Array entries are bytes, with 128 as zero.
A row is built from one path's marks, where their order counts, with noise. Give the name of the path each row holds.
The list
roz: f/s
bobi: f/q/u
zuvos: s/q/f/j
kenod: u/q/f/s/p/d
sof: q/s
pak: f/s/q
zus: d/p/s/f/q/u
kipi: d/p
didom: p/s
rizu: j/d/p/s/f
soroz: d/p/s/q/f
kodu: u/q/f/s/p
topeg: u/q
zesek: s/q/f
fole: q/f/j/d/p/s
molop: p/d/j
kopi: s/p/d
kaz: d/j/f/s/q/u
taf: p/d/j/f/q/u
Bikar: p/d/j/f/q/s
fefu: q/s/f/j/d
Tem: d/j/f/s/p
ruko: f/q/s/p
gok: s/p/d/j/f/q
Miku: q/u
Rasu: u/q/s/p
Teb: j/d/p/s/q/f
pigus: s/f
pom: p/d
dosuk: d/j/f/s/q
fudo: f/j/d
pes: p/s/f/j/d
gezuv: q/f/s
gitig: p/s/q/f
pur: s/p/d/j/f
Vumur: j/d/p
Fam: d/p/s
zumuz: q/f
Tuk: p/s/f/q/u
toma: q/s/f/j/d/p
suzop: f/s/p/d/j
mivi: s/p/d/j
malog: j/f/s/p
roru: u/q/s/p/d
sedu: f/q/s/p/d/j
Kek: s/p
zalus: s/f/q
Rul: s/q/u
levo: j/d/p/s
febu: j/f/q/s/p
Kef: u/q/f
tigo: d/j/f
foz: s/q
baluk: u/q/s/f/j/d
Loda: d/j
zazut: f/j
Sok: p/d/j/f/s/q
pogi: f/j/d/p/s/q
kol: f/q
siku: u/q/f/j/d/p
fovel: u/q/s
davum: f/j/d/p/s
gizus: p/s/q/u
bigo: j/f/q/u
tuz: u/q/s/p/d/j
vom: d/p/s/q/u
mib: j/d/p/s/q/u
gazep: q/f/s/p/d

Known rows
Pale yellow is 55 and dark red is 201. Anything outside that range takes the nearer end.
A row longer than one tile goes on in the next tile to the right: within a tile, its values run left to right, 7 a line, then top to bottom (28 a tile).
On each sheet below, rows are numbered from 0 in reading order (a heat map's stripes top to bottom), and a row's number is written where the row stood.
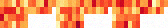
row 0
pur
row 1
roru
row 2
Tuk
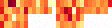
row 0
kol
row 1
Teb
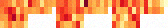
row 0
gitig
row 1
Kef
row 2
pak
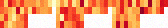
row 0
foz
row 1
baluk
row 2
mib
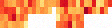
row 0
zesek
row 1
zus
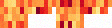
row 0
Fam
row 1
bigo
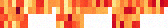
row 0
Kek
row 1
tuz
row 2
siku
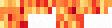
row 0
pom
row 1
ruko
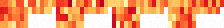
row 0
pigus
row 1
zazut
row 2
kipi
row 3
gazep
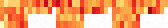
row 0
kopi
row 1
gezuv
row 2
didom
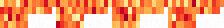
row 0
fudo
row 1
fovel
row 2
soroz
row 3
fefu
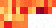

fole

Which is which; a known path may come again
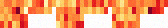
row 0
kodu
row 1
pom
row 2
levo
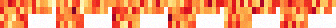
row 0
pak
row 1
Kek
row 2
tigo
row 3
Vumur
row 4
vom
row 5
Miku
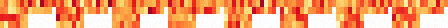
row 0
molop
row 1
rizu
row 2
didom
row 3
gezuv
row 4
gizus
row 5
malog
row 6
gazep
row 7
pur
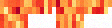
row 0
febu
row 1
roz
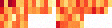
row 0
zalus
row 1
sof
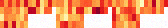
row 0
Rul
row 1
fole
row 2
Tem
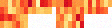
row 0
Loda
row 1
Sok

